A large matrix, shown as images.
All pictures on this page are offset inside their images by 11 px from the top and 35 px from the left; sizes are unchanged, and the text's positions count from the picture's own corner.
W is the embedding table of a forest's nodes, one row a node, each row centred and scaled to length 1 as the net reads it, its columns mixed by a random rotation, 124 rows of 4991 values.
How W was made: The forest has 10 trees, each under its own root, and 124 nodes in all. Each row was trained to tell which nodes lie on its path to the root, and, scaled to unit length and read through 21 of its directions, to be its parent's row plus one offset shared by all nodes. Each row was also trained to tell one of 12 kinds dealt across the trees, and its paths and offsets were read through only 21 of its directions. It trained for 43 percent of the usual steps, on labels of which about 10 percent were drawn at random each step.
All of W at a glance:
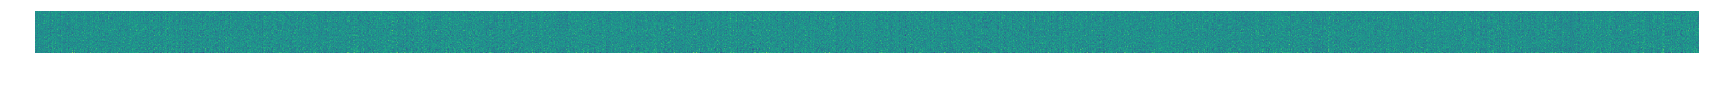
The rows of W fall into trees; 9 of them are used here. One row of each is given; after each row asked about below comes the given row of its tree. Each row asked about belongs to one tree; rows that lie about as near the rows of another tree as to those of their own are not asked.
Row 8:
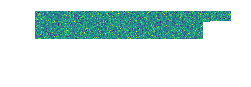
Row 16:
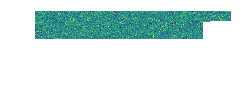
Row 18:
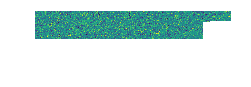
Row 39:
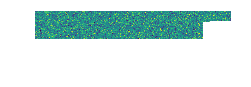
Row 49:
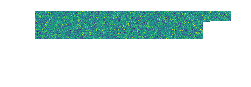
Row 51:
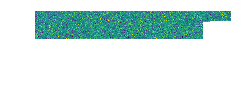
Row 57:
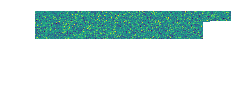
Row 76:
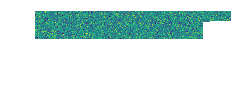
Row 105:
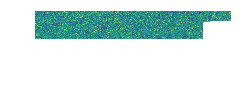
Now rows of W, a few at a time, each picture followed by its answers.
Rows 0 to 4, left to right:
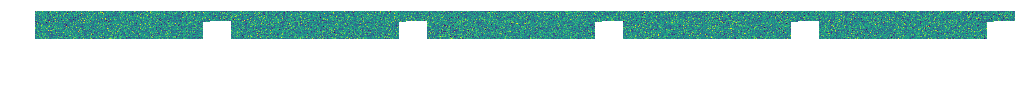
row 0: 51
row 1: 76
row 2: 16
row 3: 18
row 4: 51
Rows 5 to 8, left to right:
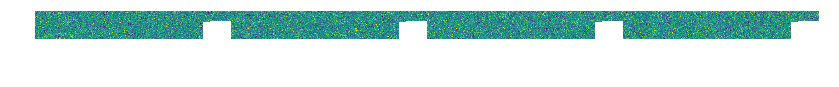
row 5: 16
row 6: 39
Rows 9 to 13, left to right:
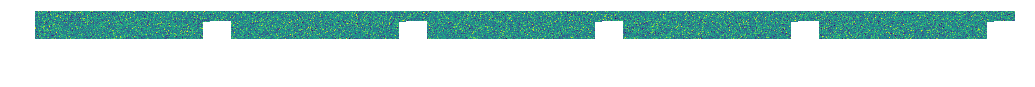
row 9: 51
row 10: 57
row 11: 105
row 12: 57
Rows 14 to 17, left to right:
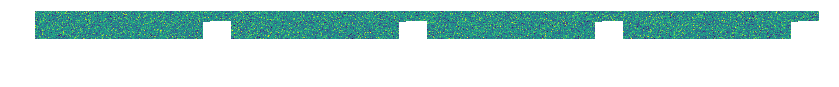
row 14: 39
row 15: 76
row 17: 49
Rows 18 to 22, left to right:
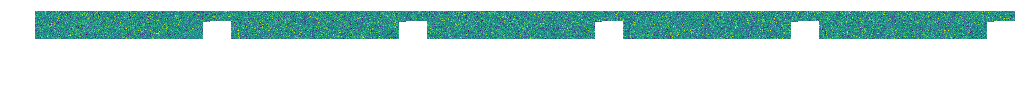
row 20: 57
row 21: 49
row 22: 39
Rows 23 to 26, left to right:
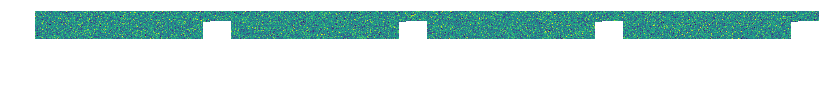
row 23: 49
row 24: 49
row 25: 51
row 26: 57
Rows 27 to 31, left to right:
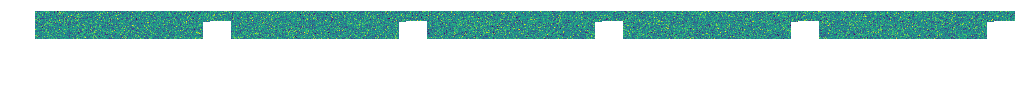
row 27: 105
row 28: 105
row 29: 57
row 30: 49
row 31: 57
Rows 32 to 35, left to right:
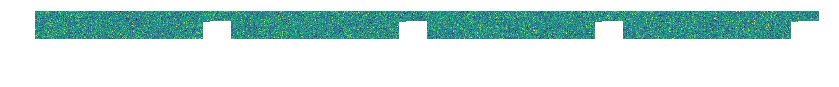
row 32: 105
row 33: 8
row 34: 49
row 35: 39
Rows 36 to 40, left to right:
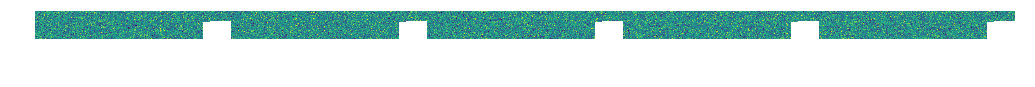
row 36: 39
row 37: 105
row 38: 49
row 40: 8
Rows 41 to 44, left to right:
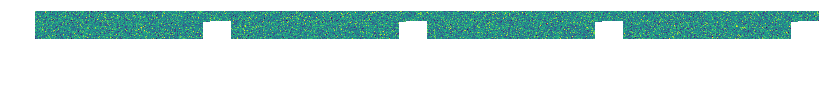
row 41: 76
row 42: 51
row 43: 49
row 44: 8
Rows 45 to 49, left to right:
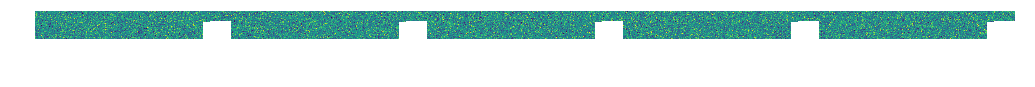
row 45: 49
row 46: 51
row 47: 76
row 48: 39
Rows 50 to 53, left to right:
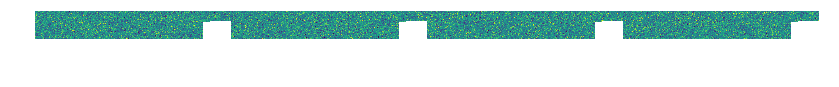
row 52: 76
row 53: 51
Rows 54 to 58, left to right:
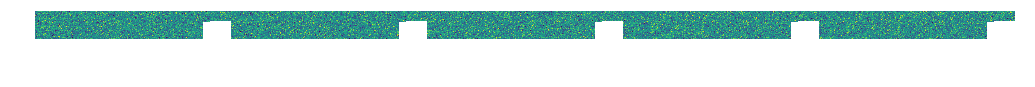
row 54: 51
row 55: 57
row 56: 76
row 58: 57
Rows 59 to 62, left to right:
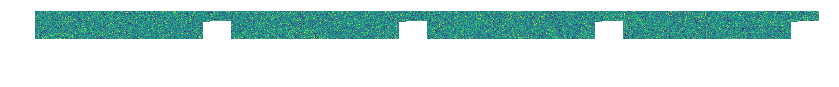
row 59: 16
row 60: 105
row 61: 18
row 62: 49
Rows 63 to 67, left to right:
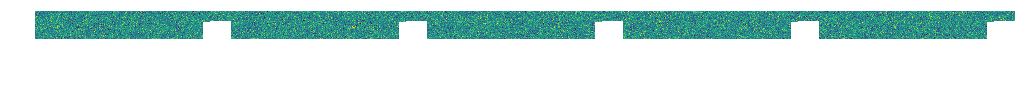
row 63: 18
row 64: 8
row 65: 16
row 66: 8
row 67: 18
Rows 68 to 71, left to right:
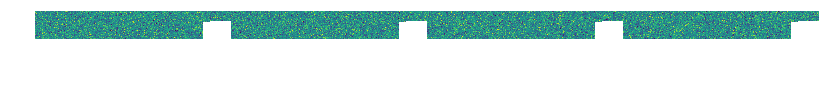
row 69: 18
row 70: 57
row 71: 49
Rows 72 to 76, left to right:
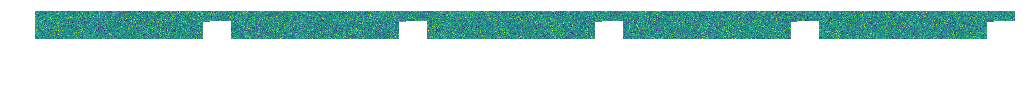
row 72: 76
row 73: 39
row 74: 39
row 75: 51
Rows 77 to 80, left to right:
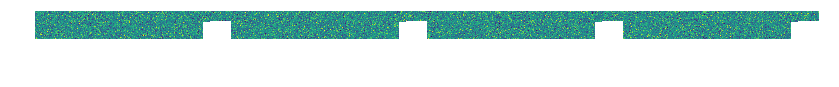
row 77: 8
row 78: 105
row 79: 105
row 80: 49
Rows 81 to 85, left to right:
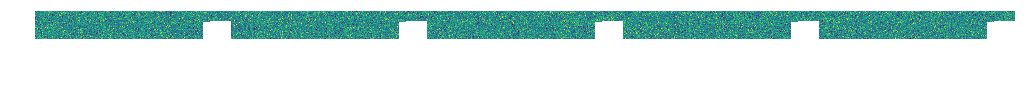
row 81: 39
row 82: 8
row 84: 39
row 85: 51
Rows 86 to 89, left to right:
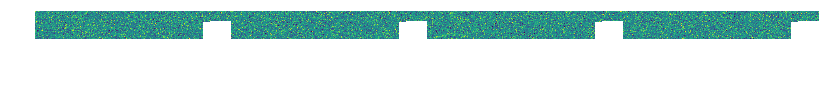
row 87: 76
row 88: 16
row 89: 76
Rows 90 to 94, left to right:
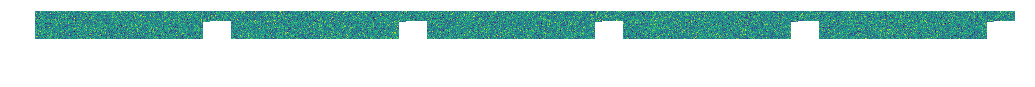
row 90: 49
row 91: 8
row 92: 105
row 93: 57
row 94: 57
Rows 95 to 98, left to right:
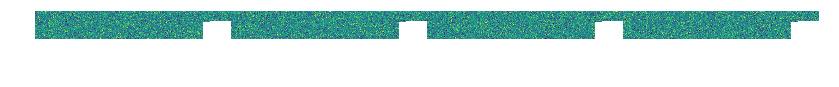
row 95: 51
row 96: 51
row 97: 57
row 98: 76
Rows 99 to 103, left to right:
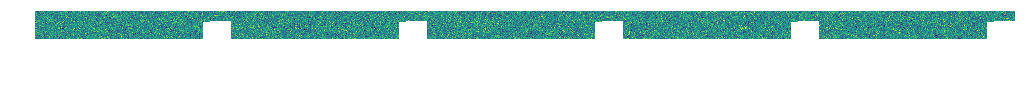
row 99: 49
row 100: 18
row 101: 18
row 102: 8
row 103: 39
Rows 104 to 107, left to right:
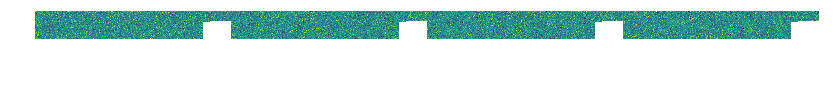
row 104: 8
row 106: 105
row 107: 18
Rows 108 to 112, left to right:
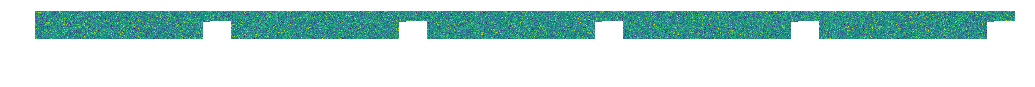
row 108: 57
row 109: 49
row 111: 49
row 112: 39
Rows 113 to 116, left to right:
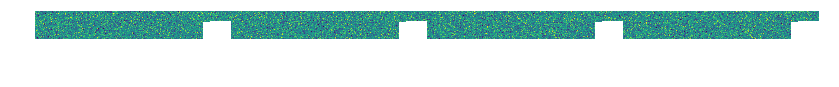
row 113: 76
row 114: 76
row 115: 39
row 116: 39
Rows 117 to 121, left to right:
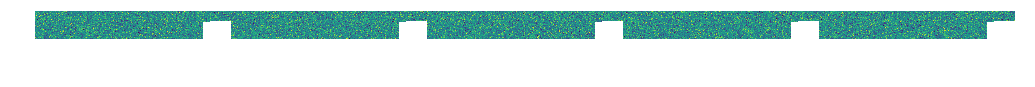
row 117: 76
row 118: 105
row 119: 76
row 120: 39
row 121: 39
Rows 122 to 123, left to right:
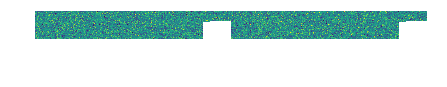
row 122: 105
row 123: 57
